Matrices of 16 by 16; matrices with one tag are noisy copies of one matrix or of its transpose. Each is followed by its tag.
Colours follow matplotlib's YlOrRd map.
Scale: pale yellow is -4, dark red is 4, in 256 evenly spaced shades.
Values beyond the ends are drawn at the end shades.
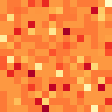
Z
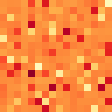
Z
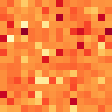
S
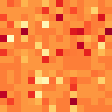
S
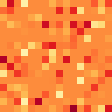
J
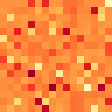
Z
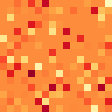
Z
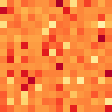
J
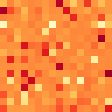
J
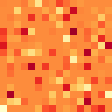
Z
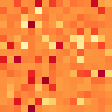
S
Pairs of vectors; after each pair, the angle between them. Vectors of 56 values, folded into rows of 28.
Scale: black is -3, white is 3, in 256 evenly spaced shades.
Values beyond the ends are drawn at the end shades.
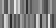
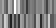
nearly parallel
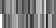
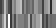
orthogonal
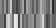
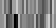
nearly opposite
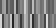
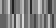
orthogonal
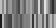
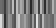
partly opposed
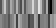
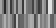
nearly opposite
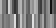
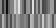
orthogonal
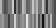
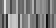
orthogonal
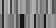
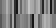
orthogonal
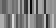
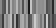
partly opposed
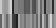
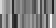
nearly parallel
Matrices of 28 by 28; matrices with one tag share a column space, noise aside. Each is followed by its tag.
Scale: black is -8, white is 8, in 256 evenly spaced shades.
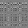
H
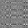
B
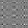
B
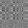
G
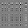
H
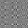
B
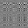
H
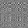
H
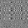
G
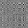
H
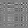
H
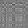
H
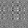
G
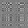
H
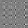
B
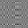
B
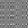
B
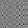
B
